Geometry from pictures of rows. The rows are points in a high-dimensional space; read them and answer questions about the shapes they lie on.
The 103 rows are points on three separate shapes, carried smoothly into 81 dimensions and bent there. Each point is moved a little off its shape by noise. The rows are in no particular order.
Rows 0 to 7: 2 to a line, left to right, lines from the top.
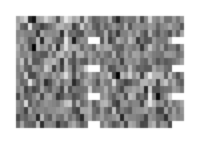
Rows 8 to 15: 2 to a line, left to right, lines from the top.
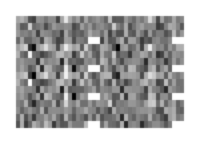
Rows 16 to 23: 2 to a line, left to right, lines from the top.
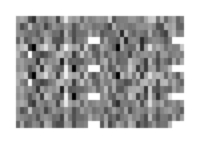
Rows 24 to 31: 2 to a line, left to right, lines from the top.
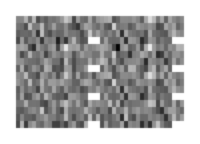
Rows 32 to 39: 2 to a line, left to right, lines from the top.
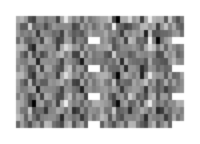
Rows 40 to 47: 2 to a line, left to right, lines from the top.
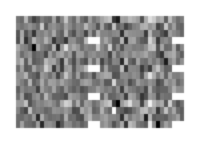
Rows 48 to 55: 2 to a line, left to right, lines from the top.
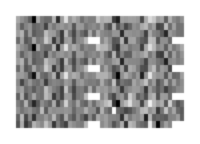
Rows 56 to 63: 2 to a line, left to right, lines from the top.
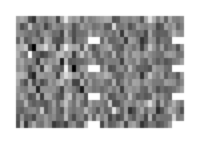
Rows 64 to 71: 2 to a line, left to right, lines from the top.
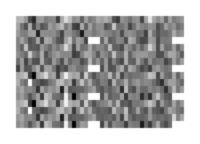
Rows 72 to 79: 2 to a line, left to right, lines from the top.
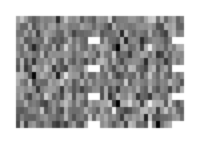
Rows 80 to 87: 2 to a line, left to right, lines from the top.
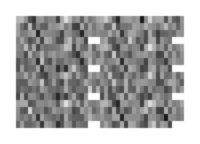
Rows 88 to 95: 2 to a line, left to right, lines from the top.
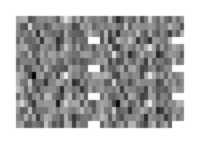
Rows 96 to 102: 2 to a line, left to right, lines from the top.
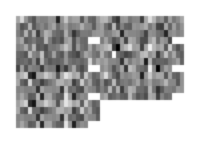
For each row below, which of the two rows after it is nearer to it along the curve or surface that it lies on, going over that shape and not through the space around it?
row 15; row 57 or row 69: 57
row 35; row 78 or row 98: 98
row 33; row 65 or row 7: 7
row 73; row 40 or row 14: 14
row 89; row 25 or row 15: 25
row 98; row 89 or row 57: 89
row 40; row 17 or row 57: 57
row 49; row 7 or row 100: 100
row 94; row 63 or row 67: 67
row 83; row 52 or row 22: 22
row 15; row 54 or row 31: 31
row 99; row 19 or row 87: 87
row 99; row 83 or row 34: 34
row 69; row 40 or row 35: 35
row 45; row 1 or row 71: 1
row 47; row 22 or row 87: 87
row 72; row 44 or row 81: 44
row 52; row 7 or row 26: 26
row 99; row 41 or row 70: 70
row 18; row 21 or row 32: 21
